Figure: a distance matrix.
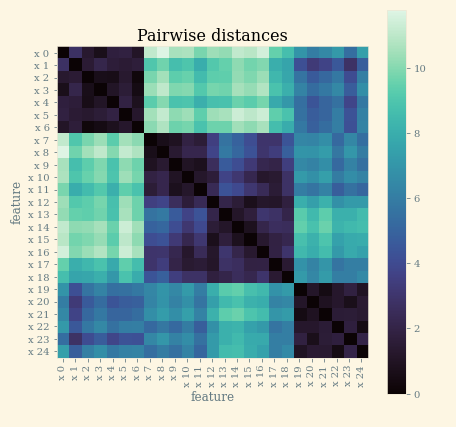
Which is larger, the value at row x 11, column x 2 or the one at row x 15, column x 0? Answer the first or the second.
the second
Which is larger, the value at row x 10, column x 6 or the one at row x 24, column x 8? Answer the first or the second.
the first
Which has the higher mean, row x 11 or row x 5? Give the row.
x 5
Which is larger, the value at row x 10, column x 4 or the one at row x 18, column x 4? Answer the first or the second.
the first
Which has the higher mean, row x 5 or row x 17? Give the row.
x 5
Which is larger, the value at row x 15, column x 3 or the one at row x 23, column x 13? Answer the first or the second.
the first
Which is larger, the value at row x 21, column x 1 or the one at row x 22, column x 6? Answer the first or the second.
the second
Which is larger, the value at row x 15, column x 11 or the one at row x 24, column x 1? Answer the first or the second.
the second
